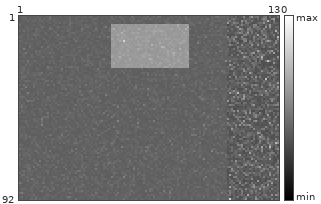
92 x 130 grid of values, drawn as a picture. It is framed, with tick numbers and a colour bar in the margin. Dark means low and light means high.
The left part is calmer, up to a seam about 80% of the way across. The top middle is the ninth with the highest average. An odd patch, higher than its surroundings, sits in the top middle. No regular stripes run through it.
